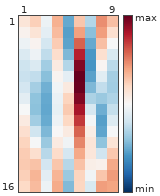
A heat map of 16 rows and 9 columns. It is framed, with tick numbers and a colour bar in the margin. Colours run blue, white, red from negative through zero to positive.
Values change most from cell to cell in the top middle. The grain runs up and down. The centre is the ninth with the highest average. There is no overall slope.
